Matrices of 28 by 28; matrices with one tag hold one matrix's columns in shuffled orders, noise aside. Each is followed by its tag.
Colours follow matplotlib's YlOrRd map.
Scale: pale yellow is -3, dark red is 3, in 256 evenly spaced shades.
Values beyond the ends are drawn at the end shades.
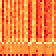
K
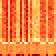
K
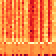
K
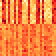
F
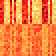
F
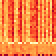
K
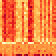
K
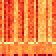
K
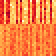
F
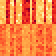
F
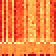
K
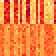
F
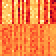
F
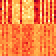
F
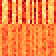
F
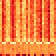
K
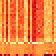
K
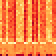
K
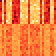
F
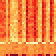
K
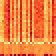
K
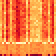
K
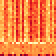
K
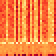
K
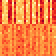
F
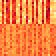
F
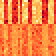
F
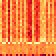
K
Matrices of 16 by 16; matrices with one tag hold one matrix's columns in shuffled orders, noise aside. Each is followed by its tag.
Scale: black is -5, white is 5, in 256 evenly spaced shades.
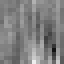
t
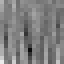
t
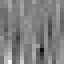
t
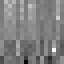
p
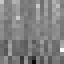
p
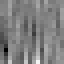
t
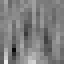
t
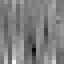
t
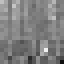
p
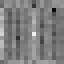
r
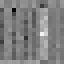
r
